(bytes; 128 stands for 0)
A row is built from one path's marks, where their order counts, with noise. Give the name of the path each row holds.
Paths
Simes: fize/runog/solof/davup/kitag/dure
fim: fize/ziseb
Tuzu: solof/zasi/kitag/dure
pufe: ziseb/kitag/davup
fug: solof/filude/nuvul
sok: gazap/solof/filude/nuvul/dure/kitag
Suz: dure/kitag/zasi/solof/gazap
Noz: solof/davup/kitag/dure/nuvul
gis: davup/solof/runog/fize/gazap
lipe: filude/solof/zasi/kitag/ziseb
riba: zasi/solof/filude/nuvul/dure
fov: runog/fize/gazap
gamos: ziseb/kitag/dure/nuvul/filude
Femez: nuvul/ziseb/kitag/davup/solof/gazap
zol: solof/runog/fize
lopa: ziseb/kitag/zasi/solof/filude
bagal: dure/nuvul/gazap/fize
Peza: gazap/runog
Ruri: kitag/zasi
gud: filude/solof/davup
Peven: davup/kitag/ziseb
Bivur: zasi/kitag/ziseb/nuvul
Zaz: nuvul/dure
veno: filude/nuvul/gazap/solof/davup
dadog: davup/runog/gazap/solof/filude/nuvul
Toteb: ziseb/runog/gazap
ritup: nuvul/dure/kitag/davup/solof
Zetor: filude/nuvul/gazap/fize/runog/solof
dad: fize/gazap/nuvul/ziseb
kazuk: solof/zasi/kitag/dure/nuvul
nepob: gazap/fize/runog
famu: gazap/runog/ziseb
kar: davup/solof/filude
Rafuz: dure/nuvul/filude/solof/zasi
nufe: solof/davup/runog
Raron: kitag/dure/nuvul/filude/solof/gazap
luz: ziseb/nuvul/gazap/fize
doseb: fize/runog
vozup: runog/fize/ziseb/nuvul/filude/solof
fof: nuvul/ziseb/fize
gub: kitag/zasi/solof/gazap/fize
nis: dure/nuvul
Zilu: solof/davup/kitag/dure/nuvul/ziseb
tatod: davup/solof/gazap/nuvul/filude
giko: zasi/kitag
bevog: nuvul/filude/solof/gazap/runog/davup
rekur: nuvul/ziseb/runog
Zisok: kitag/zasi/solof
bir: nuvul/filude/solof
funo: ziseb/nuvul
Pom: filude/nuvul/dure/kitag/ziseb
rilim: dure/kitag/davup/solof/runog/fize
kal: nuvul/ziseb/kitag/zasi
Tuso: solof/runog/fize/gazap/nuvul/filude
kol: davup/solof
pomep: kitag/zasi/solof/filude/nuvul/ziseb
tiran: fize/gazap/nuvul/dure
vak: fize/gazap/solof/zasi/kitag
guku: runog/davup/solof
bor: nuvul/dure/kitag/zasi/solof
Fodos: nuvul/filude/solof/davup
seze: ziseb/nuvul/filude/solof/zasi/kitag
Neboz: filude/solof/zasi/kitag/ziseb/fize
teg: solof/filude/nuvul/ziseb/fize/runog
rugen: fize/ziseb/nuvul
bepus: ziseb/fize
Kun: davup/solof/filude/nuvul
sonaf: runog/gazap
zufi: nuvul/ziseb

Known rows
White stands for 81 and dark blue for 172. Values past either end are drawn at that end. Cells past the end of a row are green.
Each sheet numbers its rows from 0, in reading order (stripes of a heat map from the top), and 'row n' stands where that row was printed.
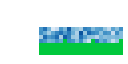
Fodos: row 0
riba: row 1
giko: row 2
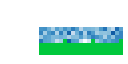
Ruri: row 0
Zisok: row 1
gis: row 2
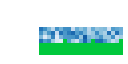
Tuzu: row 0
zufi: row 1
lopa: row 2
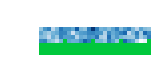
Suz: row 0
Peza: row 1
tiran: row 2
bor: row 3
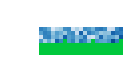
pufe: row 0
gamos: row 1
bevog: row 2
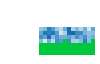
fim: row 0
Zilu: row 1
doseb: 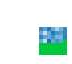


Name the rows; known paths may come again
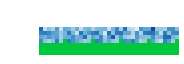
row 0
Zilu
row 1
vozup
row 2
bir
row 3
sok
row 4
nis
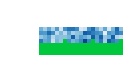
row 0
lipe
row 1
bevog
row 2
tatod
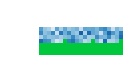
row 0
seze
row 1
lopa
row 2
zol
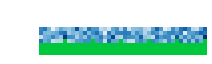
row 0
ritup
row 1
fov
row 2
fug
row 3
rugen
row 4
gud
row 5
nufe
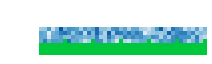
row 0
Raron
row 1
Ruri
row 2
riba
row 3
fof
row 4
gis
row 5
pomep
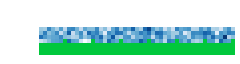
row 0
luz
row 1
bor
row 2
dadog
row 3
Peza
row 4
Peven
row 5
Zetor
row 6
Kun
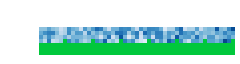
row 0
Neboz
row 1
giko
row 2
Simes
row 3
Tuzu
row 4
pufe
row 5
Bivur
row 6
Toteb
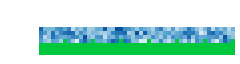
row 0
Zaz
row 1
funo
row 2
sonaf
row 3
Rafuz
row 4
gub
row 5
fim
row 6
zufi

